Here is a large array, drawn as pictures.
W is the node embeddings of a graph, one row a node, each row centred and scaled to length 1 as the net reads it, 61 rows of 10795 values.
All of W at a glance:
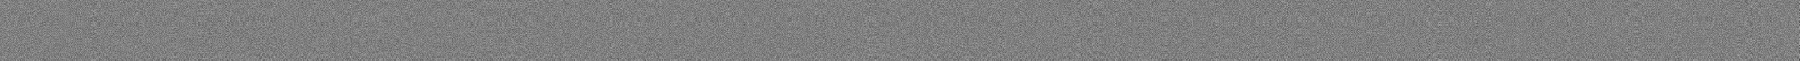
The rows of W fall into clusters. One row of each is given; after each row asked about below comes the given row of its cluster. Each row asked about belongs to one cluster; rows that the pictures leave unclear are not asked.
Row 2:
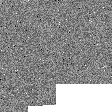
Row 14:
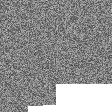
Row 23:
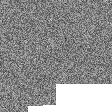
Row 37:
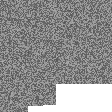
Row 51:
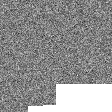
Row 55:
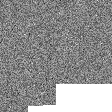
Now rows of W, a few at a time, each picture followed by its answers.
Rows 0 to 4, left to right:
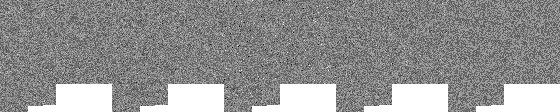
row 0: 14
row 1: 23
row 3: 37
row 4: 37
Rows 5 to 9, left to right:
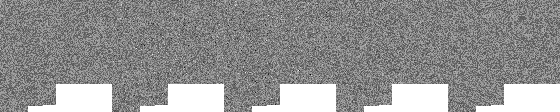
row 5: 2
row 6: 55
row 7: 2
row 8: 23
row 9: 14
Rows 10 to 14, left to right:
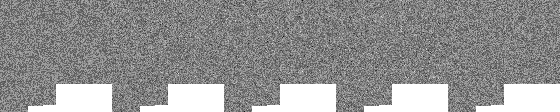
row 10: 51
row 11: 23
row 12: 14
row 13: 14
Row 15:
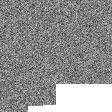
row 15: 51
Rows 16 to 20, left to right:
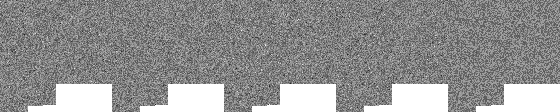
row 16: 55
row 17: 37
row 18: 37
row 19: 55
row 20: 37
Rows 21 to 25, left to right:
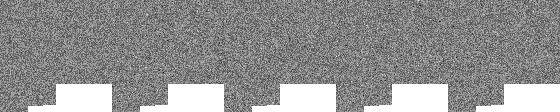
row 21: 37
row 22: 51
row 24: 51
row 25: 51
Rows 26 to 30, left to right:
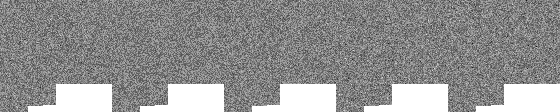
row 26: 23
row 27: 2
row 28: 55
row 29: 37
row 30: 14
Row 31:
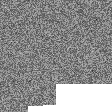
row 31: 51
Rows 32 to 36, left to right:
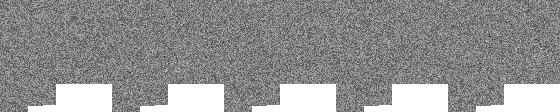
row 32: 14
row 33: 37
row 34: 2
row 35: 23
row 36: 51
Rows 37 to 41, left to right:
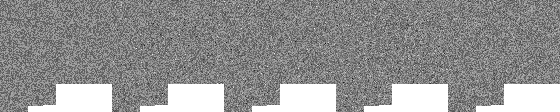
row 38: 55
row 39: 55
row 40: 23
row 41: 55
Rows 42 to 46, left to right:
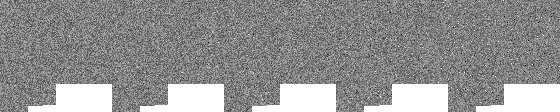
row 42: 23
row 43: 2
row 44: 55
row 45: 51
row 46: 2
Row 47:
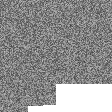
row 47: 37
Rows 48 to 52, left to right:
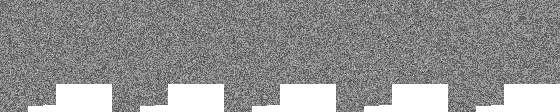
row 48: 37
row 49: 55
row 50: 37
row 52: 14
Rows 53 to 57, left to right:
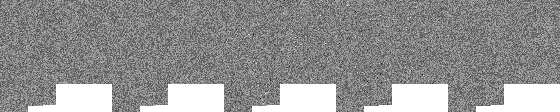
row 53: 51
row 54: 55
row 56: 2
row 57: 2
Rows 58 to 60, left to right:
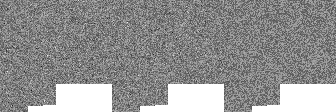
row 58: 14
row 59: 51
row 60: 51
